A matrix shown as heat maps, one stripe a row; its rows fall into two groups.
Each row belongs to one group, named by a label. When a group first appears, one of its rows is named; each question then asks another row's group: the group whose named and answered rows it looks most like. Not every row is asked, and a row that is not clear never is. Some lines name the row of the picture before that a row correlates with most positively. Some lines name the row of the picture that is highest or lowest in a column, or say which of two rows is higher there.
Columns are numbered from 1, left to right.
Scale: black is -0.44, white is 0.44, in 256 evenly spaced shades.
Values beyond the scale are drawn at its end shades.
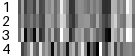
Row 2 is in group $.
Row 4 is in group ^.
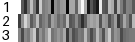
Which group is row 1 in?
^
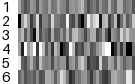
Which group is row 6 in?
$
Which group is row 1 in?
^
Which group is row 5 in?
^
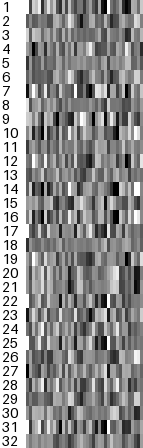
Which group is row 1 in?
^
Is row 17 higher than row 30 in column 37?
Yes
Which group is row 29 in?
$
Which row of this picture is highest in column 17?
7
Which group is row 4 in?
^
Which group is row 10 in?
$
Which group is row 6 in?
$
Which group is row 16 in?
$
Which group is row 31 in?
^
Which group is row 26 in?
$
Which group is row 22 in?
^
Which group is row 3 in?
^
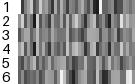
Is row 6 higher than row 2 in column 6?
Yes
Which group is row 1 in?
^
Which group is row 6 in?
$
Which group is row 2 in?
$
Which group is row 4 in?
$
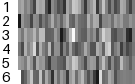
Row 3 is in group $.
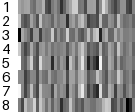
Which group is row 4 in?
^
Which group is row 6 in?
^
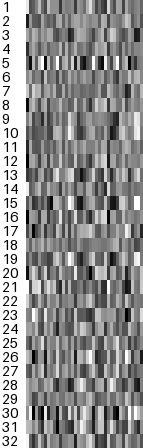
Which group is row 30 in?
$
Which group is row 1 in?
^
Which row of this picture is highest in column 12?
16
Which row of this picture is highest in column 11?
5
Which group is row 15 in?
$
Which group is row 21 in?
^
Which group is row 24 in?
$
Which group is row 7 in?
^
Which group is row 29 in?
^
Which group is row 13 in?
$
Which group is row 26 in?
^
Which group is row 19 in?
$
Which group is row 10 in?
$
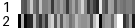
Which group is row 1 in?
^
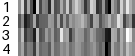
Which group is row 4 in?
$
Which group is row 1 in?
$
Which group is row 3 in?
$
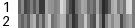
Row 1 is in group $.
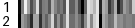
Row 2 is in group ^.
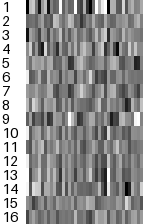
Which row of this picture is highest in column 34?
15
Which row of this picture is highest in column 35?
4
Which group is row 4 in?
$
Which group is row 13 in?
^
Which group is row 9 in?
$
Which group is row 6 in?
^
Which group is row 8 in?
^
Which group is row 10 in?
^
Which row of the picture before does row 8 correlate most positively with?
1
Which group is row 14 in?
^
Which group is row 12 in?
^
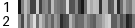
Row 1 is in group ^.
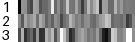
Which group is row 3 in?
$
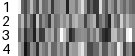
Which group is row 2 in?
$
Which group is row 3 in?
$
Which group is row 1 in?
^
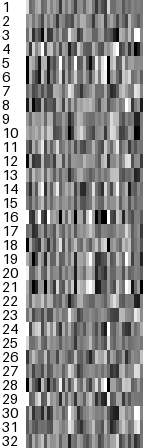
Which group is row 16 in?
^
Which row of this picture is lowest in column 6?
3
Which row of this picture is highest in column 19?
10
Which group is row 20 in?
^
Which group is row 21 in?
^
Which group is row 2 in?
$
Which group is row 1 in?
^
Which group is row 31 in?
$
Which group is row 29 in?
^
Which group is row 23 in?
$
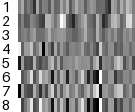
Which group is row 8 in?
^
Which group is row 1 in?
$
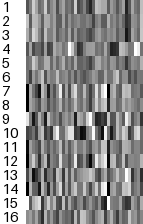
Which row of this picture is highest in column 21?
9
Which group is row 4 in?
$
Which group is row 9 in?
^
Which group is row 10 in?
$
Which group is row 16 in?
$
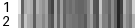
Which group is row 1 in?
^
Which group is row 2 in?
^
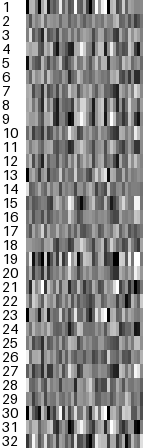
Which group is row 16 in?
$
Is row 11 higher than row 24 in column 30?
No
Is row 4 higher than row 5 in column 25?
Yes
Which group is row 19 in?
$
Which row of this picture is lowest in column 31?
19
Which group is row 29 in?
^
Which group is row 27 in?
$
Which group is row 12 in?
$
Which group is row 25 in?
$
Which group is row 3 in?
$
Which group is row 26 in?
^
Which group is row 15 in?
$
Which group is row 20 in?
$
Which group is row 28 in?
^
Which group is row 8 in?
$
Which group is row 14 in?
^
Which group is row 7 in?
$
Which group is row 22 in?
^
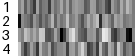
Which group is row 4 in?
^
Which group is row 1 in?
$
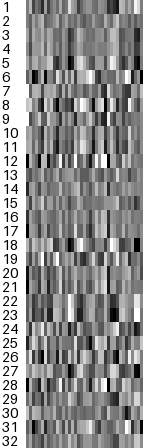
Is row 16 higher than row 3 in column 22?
No
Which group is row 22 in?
$
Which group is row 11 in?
$
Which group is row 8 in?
$
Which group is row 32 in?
$
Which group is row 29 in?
$
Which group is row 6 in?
^
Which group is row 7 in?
^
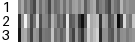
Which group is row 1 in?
$
